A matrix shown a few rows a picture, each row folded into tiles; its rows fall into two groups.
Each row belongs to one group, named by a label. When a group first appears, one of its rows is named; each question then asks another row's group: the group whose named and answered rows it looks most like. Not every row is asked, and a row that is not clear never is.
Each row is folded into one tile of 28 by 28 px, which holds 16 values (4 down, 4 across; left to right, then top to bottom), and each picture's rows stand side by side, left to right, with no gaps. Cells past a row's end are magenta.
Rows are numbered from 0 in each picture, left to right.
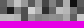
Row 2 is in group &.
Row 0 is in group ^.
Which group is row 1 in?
&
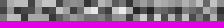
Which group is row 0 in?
^
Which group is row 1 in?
^
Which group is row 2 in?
&
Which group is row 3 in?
&
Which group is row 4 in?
&
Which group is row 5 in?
^
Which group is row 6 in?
^
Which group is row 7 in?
^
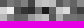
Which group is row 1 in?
^
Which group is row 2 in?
&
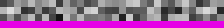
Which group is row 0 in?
&
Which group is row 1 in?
^
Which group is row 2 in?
&
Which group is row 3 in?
&
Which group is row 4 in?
^
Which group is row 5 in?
^
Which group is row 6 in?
^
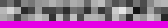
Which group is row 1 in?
^
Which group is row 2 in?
^
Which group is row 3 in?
^
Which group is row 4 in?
&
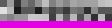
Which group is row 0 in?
&
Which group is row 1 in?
^
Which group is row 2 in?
^
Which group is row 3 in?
^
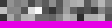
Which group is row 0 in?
&
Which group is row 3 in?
^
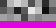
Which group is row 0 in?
^
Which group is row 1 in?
&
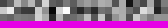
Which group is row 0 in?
&
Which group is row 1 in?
^
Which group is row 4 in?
&
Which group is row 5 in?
&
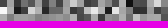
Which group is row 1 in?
&
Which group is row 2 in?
^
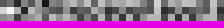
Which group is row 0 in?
&
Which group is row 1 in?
&
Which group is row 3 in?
^
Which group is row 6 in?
^
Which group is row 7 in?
^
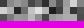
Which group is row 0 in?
&
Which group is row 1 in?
&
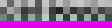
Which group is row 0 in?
^
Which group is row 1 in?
^
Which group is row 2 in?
^
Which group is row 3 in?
^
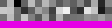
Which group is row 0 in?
&
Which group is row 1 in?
^
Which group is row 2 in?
&
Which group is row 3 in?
&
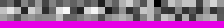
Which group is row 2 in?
&
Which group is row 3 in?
&
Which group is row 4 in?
^
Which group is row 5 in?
&
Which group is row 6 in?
^
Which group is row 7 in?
^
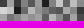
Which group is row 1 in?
&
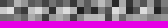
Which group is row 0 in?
&
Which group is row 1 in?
&
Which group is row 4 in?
&
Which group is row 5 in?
&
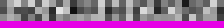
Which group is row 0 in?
^
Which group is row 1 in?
^
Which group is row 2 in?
&
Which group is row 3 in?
^
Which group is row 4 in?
^
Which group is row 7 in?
^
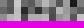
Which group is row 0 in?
^
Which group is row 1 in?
^
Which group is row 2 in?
&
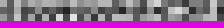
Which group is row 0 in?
^
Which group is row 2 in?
^
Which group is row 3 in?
^
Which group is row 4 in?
^
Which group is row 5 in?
^
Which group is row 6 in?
&
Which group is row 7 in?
^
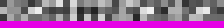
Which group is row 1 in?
&
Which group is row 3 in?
^
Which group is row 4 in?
^
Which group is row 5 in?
&
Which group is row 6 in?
&
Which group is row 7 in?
&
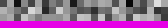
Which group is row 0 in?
&
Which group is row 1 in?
&
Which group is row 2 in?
&
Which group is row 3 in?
^
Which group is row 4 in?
&
